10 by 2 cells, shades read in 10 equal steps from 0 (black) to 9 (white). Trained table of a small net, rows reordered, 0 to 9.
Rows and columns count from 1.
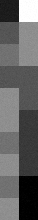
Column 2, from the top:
9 5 5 3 3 2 2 2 0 0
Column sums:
39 31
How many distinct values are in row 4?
1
